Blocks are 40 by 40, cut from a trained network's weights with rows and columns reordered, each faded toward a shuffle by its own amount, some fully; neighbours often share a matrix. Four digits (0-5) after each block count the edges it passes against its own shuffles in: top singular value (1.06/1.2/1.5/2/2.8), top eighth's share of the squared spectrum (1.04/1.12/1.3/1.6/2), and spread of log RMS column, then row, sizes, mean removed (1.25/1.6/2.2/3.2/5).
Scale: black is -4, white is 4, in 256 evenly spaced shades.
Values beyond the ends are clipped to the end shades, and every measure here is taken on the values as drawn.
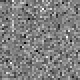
0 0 0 0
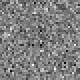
2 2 1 1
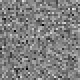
1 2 1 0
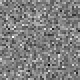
1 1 0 0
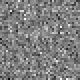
1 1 0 0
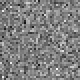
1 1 0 0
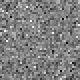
0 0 0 0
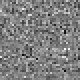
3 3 1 2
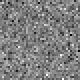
0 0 0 0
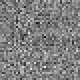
3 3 1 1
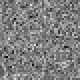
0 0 0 0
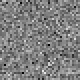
1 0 0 0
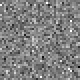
0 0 0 0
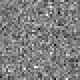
0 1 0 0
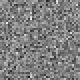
1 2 0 0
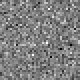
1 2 0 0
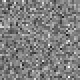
1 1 1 0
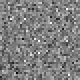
0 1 0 0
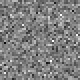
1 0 0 0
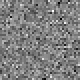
1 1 0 0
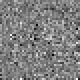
2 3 1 2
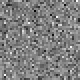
1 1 0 0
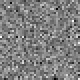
2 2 0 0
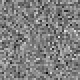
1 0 0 0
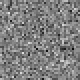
1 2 0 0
